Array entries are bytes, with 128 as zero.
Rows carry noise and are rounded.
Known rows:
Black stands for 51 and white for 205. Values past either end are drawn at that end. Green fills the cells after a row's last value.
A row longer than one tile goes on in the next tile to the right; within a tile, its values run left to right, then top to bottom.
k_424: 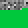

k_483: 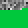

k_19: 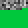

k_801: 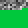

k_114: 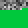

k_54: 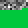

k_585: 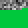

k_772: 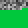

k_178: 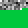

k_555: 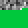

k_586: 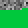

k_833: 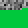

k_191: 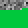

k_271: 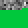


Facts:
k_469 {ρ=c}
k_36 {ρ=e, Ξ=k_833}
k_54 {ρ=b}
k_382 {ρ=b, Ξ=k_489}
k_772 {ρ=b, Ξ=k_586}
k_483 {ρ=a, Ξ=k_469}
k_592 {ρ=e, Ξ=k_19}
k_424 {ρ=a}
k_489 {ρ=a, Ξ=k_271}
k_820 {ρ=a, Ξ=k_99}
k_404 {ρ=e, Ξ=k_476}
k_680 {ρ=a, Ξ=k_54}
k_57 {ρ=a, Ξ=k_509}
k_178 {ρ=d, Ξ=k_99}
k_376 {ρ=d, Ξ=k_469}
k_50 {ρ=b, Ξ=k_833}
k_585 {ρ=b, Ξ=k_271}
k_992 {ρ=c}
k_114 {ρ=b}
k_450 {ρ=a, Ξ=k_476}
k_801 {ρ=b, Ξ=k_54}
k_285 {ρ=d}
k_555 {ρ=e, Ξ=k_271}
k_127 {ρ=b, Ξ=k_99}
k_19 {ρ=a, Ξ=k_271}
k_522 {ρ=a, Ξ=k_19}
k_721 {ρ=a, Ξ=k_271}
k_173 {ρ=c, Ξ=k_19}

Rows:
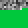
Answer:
k_127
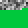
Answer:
k_376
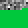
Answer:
k_680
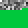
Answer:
k_285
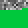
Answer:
k_469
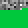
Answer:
k_450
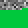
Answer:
k_992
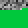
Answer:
k_50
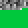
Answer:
k_592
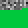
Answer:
k_522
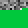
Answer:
k_476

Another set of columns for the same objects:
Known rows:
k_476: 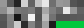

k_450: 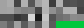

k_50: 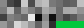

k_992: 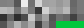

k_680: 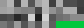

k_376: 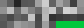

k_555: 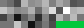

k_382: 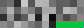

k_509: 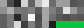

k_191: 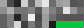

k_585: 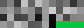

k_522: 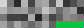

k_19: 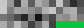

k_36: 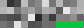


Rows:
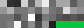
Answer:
k_833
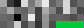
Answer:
k_99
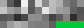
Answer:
k_173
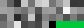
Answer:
k_271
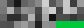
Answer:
k_178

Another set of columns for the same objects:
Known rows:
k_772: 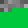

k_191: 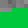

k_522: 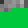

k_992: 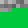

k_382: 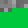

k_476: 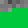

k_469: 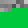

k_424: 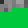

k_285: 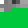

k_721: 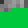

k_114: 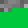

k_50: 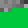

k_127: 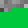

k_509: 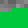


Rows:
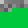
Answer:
k_404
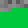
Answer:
k_271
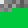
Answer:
k_36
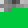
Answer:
k_376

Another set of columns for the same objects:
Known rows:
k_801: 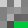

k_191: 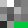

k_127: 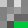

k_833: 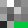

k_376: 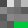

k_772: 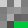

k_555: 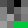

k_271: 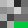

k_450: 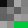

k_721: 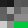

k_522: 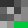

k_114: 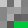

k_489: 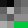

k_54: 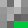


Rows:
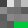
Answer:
k_178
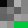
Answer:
k_820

